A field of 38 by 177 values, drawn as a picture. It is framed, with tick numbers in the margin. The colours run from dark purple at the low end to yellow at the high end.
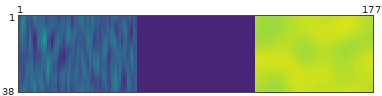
It is made of 1 by 3 panels. Panel 1,1: low, streaked downward. Panel 1,2: very low, flat. Panel 1,3: very high, smooth, faint in contrast.
